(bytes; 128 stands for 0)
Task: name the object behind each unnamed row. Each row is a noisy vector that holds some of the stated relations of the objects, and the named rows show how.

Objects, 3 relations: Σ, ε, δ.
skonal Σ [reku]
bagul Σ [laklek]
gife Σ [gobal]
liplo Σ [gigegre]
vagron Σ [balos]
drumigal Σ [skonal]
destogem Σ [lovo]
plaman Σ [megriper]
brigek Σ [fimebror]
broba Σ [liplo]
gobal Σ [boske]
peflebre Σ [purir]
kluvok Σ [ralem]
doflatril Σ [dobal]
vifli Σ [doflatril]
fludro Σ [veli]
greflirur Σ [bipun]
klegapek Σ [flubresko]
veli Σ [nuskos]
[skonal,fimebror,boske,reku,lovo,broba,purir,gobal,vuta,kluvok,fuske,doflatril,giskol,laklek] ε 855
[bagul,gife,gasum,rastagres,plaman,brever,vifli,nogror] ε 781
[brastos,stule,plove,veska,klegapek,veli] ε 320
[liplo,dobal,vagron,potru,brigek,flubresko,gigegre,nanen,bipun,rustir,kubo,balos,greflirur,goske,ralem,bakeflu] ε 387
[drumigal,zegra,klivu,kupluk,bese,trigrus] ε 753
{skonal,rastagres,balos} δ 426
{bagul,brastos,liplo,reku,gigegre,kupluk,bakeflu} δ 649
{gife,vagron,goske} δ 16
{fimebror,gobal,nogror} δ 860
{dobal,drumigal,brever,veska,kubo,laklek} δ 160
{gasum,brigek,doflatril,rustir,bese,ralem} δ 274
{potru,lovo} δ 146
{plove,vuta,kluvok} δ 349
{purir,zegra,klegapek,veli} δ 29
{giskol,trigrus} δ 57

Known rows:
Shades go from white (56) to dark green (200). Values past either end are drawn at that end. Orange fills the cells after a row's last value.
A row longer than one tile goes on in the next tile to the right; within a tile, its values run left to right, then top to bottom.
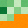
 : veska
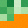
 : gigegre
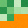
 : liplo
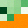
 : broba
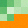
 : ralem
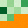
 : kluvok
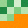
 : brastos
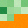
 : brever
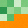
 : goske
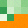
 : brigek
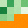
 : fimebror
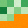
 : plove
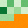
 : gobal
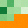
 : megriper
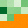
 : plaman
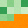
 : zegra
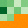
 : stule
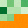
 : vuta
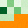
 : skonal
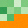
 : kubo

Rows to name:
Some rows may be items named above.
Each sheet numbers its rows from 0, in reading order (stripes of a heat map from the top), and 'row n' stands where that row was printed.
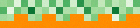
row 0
veli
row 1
gobal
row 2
kupluk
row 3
brever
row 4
gife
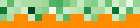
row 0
boske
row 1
broba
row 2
ralem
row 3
brever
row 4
fludro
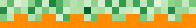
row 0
nuskos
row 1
brastos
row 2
rustir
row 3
kluvok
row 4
lovo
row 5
nuskos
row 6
brever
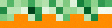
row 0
laklek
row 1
vifli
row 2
bagul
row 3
doflatril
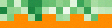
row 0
nogror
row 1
dobal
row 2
veli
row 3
gasum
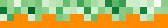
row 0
greflirur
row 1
rastagres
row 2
purir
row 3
klegapek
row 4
balos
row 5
drumigal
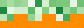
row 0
bese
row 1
reku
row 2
vagron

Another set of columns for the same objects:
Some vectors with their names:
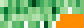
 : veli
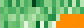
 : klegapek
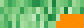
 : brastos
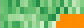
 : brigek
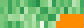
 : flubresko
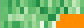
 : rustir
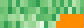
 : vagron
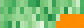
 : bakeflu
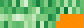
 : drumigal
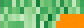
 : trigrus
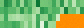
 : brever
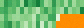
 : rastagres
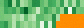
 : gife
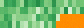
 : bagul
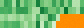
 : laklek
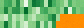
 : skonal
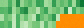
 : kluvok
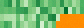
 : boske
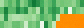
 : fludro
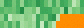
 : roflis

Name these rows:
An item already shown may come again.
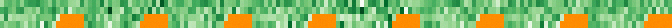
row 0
nuskos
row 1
broba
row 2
brastos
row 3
zegra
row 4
gobal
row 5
balos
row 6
purir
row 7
plaman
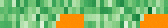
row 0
lovo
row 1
boske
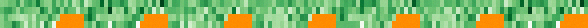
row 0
dobal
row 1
doflatril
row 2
reku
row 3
kupluk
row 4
vifli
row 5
kupluk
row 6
doflatril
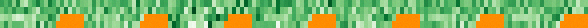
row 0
drumigal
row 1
plove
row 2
liplo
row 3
vifli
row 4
gigegre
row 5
brever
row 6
bese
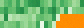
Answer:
nuskos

